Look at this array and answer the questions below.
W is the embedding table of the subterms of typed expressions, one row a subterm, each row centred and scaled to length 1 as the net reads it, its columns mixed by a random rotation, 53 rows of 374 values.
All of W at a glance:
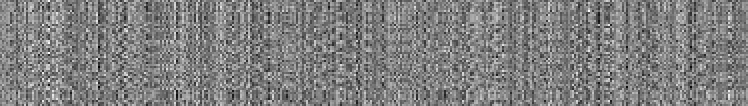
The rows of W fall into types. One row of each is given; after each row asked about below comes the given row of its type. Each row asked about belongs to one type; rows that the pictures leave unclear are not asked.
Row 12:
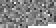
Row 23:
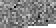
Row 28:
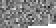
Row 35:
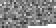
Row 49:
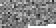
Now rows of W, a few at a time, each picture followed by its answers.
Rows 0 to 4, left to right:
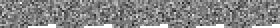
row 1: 23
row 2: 12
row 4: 23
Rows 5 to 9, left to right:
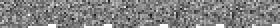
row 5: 23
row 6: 49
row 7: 35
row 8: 49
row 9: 49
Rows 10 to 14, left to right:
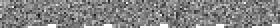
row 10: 35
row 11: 49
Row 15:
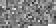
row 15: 28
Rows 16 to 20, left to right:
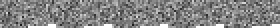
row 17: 23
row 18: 12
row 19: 23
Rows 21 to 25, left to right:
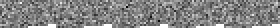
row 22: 35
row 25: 23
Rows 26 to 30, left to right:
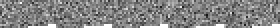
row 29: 35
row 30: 49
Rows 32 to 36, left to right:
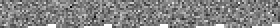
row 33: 23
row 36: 12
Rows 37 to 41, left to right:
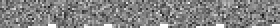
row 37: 28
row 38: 49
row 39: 12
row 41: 35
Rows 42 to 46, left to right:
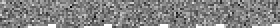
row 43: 23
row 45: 49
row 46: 12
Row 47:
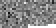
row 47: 49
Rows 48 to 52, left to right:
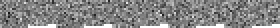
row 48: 49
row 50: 12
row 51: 12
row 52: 23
